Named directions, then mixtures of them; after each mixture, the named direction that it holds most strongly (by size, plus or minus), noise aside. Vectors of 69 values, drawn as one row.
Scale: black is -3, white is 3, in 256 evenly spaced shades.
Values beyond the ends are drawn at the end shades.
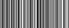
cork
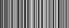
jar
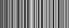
jar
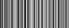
jar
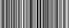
cork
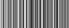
jar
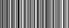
cork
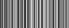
jar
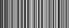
jar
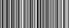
cork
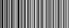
jar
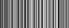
jar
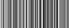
jar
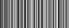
jar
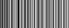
jar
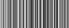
jar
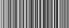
jar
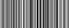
cork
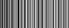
jar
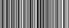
cork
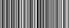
cork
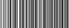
jar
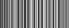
jar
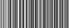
jar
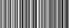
cork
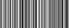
cork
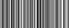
cork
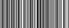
cork
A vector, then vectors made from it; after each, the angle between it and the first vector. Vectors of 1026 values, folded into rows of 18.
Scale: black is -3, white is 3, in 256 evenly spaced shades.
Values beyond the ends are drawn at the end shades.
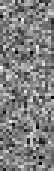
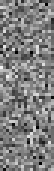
nearly parallel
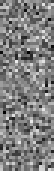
partly aligned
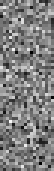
nearly parallel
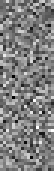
partly opposed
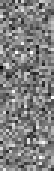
nearly opposite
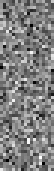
partly opposed
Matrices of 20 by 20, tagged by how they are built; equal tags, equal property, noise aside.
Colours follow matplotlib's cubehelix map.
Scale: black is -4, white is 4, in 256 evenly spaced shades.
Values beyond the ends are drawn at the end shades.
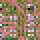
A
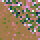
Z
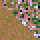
Z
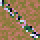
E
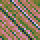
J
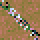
E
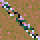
E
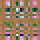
A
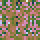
A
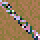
E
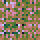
A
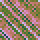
J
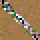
E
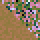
Z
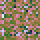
A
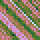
J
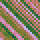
J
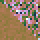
Z
